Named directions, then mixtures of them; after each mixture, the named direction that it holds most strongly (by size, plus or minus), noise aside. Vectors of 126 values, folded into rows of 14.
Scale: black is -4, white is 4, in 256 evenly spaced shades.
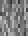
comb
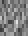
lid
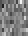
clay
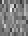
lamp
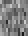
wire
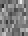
clay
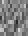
lid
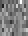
clay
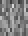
comb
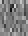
lamp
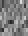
lid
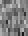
wire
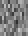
lid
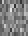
lamp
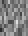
lid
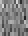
clay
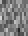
lid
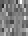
clay
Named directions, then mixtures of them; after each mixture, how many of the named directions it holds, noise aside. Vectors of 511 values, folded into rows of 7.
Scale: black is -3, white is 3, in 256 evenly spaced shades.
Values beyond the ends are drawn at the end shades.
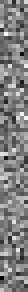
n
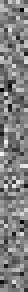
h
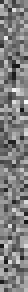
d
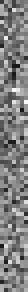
one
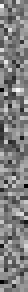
two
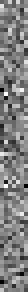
three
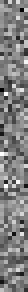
two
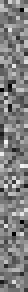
one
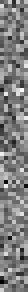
three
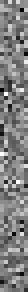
two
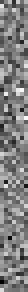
three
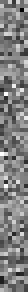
two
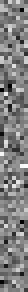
one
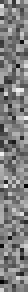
three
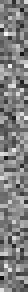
one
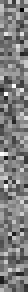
two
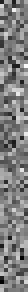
two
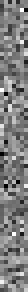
two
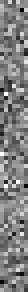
two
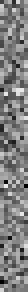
three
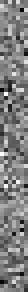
two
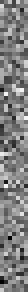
three
